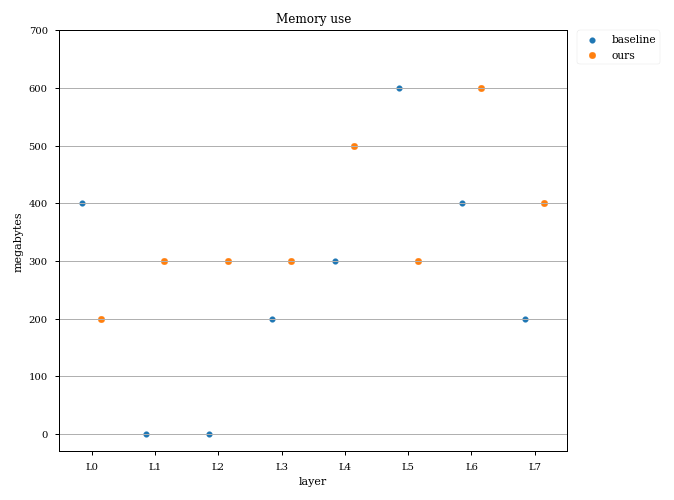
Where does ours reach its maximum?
L6
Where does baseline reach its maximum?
L5
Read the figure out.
Title: Memory use
x-axis: layer, ticks L0 L1 L2 L3 L4 L5 L6 L7
y-axis: megabytes, ticks 0 100 200 300 400 500 600 700
Legend: baseline, ours
Values:
baseline: 400 0 0 200 300 600 400 200
ours: 200 300 300 300 500 300 600 400
